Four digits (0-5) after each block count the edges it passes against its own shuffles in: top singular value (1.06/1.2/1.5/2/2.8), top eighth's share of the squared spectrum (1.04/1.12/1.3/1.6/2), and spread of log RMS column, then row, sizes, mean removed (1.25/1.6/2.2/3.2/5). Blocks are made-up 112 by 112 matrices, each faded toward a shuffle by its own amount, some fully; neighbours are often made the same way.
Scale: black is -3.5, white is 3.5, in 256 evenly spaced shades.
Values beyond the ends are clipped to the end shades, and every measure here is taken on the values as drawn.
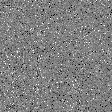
1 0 0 0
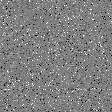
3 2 0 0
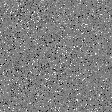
0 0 0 0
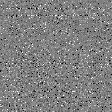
4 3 1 2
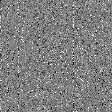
2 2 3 0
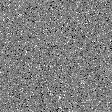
0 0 0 0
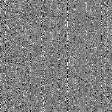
2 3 4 0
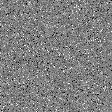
0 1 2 0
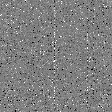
2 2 1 1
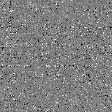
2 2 2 2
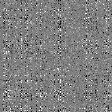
2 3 4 3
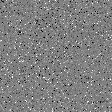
0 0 0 0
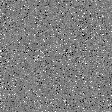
1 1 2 1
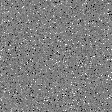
0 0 0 0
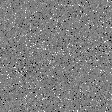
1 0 0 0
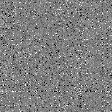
2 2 2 2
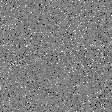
1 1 1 0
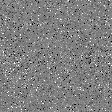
1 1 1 1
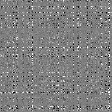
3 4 4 4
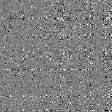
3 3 3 3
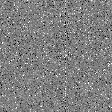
3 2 1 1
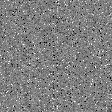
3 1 1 0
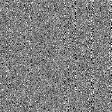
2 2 3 0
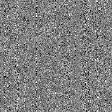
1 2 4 0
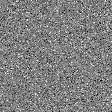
0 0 1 0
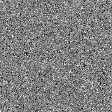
0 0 2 0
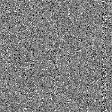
1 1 3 0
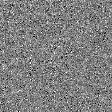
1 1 2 0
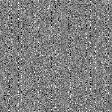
2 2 4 0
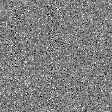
1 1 2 0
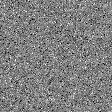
1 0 0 0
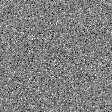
2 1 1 0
